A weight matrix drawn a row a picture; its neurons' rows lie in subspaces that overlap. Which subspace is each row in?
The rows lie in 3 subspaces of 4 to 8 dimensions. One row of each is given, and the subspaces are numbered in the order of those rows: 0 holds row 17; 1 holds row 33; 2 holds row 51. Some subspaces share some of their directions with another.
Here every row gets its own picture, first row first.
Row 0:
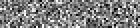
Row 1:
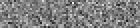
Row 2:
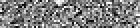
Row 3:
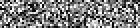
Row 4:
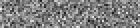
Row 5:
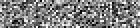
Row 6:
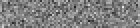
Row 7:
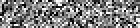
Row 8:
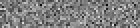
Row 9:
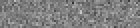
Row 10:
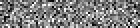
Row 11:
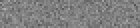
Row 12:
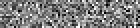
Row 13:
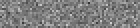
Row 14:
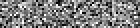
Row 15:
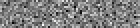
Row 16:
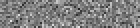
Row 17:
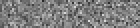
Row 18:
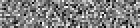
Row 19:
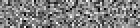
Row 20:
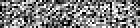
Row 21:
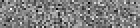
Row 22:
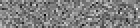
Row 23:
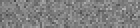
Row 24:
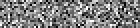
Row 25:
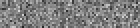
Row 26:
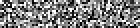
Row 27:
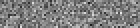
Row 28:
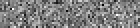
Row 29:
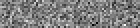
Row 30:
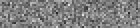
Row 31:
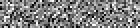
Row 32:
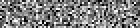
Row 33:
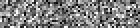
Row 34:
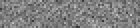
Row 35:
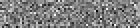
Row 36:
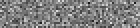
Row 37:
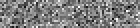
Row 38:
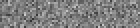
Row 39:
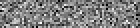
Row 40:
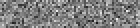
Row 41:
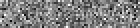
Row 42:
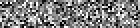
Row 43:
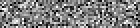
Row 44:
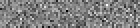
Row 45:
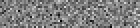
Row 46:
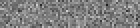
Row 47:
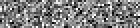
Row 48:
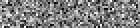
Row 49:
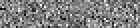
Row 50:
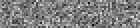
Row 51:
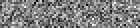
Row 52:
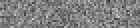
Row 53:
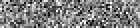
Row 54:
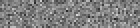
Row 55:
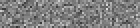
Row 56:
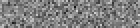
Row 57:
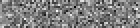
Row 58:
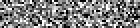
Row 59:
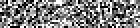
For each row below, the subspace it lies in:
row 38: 1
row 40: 1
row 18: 1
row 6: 1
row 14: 0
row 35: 2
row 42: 0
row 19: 0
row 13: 2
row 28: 0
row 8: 2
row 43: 2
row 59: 1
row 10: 2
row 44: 1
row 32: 2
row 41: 0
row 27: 0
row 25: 0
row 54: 0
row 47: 0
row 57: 0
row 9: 0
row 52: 1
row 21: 2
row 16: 1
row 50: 2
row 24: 0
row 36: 2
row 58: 0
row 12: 1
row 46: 1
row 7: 2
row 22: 0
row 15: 0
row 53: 0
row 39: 2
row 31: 2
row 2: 2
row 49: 1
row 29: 2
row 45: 2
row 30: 0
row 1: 0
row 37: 1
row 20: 2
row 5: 2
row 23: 0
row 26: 0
